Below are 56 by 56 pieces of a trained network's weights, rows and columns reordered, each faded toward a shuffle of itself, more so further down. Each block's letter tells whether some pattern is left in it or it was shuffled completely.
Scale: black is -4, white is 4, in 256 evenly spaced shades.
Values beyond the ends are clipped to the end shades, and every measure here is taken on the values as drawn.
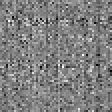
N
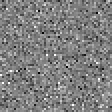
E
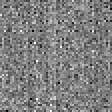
N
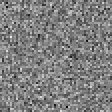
E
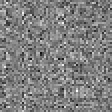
N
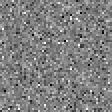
E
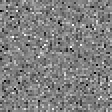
E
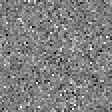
E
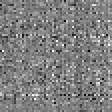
N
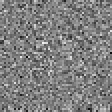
N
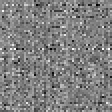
N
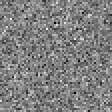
E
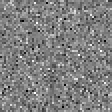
E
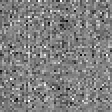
N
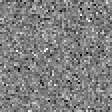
E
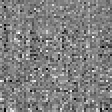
N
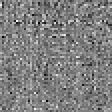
N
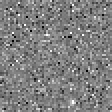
E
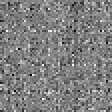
N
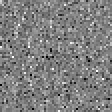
E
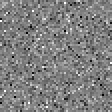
E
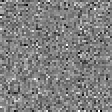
N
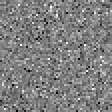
E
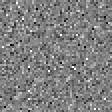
E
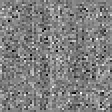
N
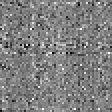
N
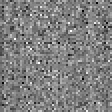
N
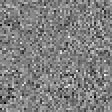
N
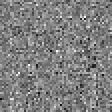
N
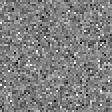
E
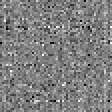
N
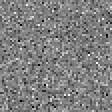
E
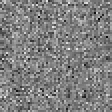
N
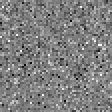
E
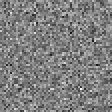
N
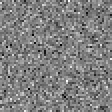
E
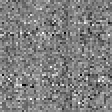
N
